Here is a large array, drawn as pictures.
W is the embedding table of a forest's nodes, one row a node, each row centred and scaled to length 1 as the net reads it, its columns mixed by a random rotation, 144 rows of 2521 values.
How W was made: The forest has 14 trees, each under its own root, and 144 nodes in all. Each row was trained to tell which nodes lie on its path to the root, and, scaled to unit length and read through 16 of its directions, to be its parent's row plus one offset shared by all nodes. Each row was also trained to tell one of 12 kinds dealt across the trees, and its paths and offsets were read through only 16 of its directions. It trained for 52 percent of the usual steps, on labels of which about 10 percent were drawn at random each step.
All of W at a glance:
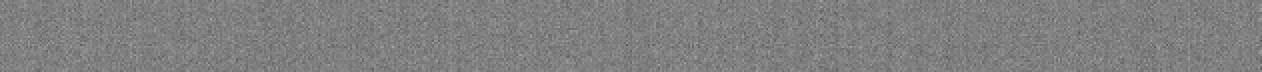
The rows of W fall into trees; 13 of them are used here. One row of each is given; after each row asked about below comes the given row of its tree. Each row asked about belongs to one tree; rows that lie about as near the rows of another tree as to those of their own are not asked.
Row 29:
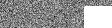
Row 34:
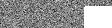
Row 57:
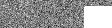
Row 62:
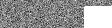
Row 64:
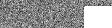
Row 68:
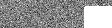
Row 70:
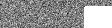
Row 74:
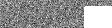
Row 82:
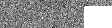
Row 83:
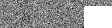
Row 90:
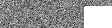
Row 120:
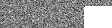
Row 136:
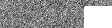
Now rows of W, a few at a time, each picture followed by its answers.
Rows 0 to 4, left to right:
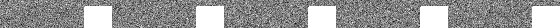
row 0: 83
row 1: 64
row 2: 70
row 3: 64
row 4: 57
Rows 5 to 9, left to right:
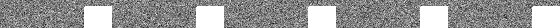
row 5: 64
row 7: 74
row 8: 29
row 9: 57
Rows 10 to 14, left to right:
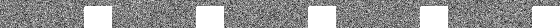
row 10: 136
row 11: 57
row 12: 70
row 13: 62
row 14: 64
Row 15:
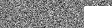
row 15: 64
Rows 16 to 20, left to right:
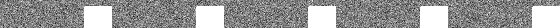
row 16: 29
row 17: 136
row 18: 34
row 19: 57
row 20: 74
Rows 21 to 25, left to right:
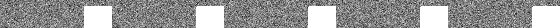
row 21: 57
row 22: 57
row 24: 70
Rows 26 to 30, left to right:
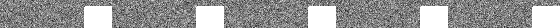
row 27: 29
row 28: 34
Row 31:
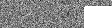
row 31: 70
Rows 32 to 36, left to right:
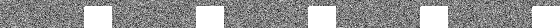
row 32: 34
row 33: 29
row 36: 136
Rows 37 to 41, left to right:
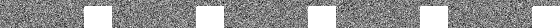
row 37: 136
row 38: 57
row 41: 120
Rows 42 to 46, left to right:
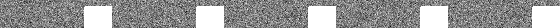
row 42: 90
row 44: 70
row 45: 83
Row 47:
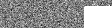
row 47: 64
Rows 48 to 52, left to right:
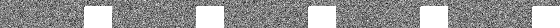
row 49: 57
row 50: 90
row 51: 90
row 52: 64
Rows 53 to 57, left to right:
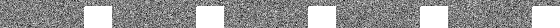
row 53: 70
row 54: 83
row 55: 64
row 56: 83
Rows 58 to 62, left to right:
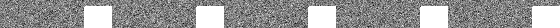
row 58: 57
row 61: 120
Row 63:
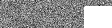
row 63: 34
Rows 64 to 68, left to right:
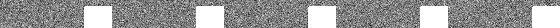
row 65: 62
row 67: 34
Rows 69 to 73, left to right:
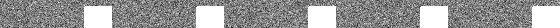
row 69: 29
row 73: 83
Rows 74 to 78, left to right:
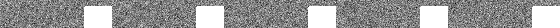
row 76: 120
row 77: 34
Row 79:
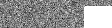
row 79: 29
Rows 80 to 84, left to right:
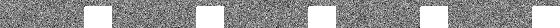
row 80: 83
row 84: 34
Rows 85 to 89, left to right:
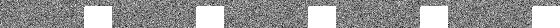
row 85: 34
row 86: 70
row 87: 83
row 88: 136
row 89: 83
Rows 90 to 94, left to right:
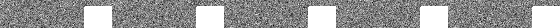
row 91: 136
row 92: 70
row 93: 68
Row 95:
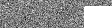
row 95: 74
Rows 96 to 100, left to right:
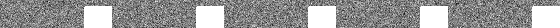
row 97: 136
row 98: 29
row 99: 70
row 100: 82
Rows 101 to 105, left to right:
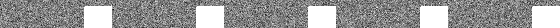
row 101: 62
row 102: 136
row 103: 34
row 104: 34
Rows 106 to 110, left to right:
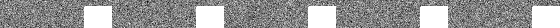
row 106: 136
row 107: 62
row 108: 83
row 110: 34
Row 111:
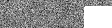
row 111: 120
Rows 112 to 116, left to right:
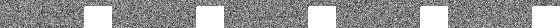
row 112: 57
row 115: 90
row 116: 29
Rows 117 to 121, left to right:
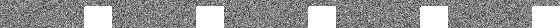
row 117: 70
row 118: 29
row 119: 136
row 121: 83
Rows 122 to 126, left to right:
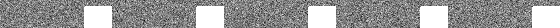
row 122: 29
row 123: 83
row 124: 83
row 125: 136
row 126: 120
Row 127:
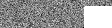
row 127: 34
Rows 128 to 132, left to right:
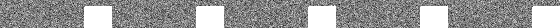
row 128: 70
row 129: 57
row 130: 62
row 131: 64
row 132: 68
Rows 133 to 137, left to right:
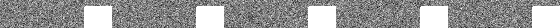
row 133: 29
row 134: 57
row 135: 74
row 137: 90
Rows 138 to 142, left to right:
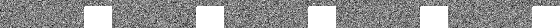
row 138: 136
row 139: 70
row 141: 64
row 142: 29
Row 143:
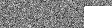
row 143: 64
